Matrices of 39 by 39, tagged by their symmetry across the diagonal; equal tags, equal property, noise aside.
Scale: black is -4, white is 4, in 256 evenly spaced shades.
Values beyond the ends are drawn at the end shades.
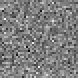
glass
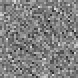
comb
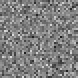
glass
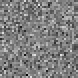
glass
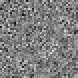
comb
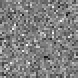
glass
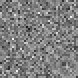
comb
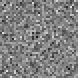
comb
